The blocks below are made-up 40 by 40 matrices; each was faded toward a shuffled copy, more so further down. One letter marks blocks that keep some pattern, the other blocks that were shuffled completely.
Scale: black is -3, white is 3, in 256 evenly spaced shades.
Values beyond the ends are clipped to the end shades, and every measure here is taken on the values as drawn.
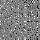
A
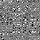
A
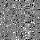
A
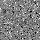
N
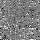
A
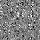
A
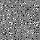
A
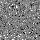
N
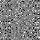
A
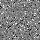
N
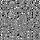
A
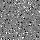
N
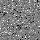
N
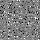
A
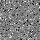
N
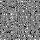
A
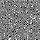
A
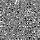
A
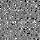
A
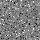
N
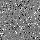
N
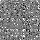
A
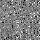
A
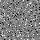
N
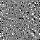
A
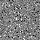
N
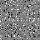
A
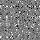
A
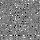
A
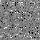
A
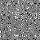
A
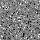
N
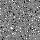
N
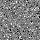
N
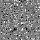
A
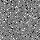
N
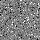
N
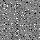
A
